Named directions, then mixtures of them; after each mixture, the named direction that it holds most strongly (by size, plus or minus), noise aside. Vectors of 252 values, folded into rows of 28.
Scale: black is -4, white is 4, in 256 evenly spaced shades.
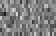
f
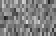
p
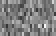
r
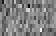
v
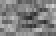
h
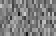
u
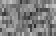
h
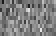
v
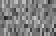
p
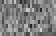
v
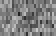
u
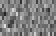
f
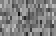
u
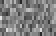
v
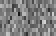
u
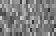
f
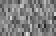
r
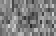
u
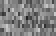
r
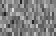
f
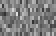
f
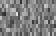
f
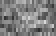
h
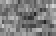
h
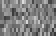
p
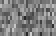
u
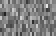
f
